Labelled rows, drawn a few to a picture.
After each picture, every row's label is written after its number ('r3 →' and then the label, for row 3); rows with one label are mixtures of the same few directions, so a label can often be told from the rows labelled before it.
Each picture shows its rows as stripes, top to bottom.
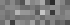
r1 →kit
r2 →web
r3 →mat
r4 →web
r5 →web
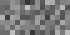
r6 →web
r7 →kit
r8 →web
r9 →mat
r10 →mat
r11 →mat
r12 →web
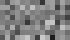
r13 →kit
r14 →web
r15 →kit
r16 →web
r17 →web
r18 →web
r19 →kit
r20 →mat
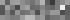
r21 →mat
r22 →kit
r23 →mat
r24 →web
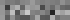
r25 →web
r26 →kit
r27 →web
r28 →mat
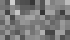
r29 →web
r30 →web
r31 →kit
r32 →web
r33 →mat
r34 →mat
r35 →kit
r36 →kit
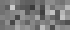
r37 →web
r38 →web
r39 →kit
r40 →mat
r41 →web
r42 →mat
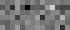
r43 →mat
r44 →web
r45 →mat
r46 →mat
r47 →kit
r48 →kit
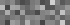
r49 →mat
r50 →mat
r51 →kit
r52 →kit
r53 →kit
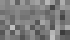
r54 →web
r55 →mat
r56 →web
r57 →kit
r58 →mat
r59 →web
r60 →mat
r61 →mat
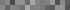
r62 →web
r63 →kit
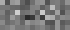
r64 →mat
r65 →mat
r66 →mat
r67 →web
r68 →kit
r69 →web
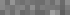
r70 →web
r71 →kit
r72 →mat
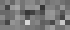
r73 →web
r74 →kit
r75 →web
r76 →kit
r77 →kit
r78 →kit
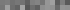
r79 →web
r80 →kit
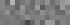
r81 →web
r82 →mat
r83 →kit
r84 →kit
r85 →web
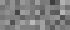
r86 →mat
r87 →kit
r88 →mat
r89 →mat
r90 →web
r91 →mat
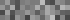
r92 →kit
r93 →web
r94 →mat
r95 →web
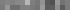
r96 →web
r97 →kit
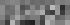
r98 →web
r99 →mat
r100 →kit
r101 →kit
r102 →web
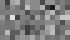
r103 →kit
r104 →kit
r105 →kit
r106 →web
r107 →kit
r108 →web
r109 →kit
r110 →web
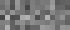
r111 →web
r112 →web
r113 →mat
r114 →mat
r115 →web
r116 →kit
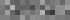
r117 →kit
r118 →web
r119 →kit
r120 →web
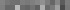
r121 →kit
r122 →mat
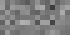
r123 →mat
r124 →mat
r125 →kit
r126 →mat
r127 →mat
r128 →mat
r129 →mat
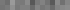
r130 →web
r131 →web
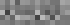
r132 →web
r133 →mat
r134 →mat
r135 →mat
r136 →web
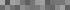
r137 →mat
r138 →kit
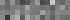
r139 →mat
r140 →kit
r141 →mat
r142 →kit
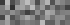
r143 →mat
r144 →web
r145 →web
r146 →mat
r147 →kit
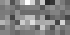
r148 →web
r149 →mat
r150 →web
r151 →web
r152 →web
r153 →mat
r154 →kit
